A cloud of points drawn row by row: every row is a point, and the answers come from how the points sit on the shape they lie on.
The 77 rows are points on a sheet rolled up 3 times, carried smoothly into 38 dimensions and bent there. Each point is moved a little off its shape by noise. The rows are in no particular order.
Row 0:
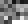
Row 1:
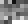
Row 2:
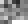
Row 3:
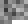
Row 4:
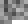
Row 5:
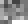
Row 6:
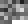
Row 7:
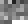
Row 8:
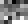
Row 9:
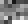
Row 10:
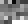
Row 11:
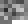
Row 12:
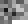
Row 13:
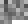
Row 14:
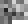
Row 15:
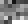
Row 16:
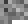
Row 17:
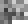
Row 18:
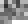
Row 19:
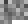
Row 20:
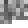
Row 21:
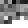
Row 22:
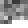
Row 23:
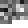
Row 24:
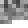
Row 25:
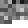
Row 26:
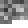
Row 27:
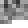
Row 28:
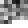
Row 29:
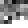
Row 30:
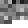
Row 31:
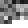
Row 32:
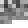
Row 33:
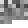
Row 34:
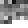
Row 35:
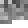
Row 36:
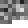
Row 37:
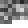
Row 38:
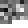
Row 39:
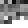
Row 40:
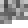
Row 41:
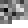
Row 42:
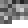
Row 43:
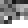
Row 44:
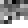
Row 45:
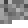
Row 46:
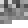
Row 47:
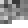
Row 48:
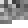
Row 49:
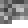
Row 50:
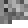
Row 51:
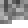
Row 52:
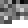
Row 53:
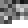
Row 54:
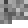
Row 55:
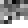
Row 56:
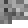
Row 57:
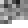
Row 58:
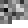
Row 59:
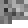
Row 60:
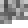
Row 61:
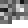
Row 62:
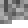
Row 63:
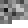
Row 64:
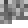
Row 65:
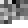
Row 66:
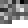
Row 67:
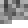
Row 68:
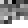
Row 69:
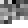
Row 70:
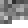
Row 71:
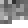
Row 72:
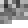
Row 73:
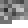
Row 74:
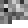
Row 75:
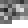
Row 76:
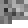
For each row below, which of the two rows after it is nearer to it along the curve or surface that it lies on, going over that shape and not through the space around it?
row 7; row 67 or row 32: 67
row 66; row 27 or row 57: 57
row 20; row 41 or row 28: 41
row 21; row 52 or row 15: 52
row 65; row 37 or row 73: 37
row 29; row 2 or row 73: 2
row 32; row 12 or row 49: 12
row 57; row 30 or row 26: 30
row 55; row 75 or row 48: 48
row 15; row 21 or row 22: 22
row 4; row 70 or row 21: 70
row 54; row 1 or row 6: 6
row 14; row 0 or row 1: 0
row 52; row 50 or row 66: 66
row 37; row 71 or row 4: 71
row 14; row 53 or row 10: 53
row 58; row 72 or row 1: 72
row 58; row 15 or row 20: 20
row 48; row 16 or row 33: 33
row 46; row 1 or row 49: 1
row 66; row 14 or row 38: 38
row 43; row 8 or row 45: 8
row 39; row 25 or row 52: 52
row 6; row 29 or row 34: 34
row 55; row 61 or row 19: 61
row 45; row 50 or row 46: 50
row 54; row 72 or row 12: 12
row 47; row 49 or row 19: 19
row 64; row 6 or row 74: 74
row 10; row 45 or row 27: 27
